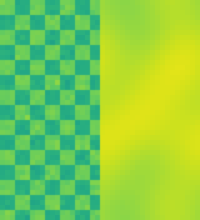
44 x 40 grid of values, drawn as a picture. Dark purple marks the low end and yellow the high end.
The table splits into one row of 2 panels. Panel 1,1: high, checkered. Panel 1,2: very high, smooth, faint in contrast.
